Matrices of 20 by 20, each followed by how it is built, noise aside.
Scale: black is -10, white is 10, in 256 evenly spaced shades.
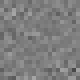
low rank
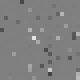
sparse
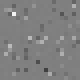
sparse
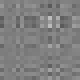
low rank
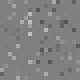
sparse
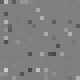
sparse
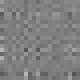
low rank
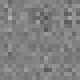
low rank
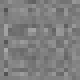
low rank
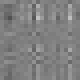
low rank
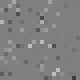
sparse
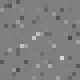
sparse
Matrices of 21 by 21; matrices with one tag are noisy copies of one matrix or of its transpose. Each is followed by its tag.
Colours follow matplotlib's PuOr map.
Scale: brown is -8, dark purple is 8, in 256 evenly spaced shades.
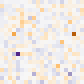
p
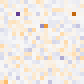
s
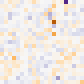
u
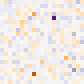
p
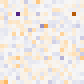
s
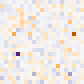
p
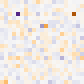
s
